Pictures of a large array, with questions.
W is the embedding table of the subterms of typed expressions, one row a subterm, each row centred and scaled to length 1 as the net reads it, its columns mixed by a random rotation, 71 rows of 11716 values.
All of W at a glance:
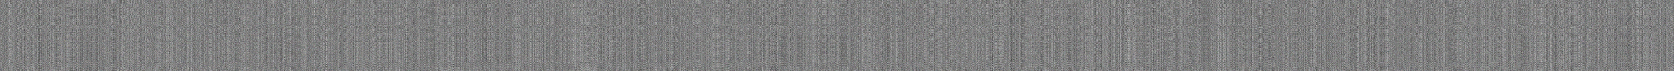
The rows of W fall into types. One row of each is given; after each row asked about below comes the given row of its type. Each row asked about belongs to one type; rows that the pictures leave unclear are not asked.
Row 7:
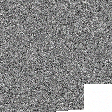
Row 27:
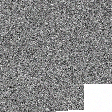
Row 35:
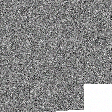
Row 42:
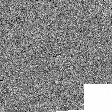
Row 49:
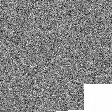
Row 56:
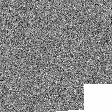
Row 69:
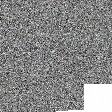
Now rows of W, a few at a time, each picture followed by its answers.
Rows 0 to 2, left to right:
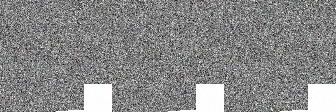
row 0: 69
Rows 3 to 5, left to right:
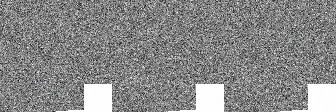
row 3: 49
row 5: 56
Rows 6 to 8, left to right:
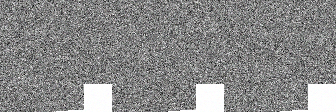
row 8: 69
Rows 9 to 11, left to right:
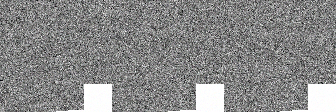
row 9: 42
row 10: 49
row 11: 69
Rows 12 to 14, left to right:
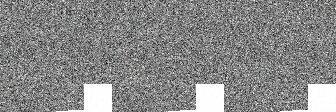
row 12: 27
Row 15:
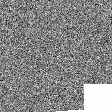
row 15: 56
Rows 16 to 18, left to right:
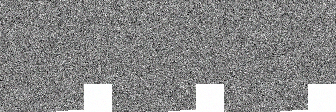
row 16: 42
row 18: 42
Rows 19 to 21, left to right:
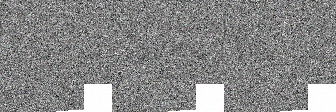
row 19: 7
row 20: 69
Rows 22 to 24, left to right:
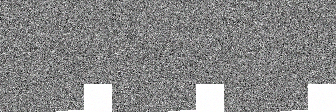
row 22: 69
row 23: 69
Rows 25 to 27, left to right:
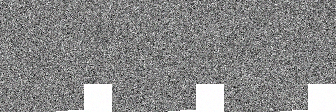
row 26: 7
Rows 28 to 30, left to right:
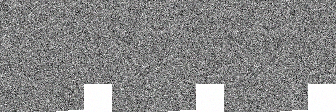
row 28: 7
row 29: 49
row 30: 49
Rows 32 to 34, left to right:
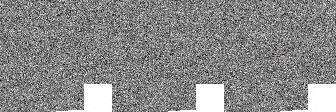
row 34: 42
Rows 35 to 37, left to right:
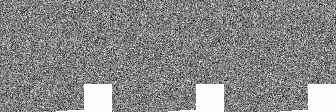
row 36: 56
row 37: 56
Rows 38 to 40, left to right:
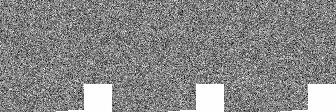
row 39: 49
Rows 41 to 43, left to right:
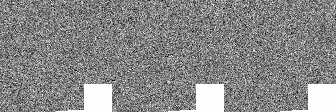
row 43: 56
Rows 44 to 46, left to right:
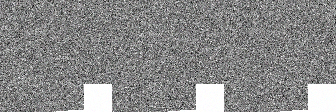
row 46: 56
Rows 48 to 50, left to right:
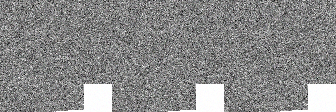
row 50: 42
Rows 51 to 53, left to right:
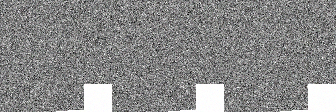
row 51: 35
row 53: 35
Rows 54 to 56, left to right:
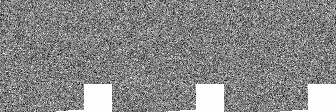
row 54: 69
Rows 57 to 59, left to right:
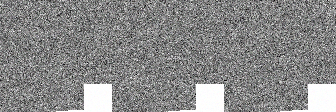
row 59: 42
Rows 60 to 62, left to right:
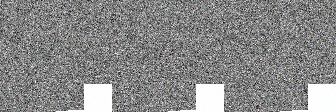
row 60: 49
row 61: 69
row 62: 49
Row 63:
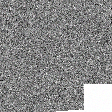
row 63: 56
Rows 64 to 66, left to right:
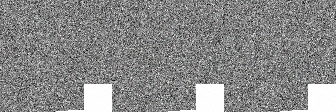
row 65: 56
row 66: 35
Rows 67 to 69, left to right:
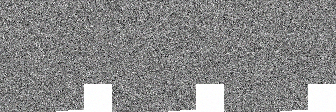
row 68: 42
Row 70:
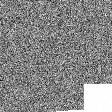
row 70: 42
